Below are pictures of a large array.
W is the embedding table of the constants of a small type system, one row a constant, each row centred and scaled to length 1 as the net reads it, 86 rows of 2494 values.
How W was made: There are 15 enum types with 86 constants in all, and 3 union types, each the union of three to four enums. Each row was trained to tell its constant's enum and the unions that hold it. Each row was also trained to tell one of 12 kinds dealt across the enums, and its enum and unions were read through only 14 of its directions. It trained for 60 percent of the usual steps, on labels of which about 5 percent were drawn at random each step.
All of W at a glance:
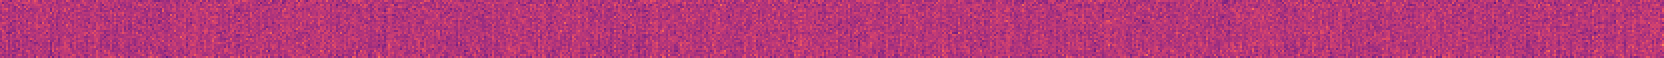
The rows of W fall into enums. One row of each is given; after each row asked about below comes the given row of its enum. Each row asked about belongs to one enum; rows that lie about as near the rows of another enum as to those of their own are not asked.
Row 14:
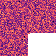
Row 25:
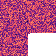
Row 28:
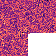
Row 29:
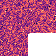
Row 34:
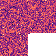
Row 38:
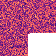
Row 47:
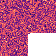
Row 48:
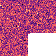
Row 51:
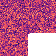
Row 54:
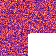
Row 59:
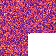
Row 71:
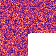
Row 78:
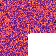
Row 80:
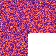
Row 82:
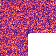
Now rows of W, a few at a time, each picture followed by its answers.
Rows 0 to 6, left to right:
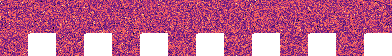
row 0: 78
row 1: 34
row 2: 38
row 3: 59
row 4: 14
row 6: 25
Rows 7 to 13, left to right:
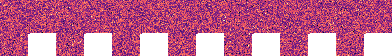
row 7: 25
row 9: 78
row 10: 80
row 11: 82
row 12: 80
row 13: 71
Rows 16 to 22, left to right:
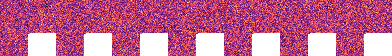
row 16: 51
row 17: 47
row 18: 48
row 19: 25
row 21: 25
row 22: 47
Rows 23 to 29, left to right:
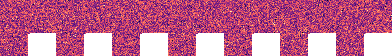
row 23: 38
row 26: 71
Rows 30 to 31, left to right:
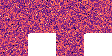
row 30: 51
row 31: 47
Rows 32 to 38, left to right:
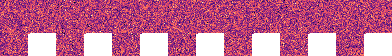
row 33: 47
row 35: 34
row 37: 28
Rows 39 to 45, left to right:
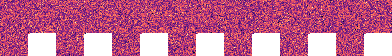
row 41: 38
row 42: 38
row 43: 71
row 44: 34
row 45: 71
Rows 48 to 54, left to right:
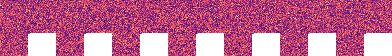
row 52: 80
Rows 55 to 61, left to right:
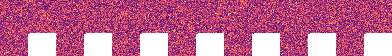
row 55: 29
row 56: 80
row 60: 38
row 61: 80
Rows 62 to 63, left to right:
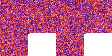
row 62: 80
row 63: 51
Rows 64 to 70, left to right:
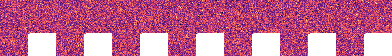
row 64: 14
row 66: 14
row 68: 51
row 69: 47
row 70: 51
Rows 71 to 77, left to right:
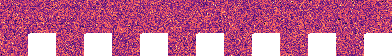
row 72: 71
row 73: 38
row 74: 14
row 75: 51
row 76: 71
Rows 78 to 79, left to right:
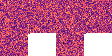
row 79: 25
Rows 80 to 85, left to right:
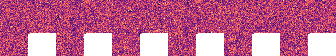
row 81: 47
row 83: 29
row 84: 25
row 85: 29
